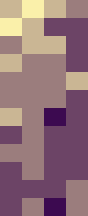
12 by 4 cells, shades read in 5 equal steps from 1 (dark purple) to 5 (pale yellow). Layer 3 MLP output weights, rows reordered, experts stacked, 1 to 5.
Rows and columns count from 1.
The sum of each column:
37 39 29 29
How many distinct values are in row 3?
3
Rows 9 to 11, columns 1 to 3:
3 3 2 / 2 3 2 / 2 2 2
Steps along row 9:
same down same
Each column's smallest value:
2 2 1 2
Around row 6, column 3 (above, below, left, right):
3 1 3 2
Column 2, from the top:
5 4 4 3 3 3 3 3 3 3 2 3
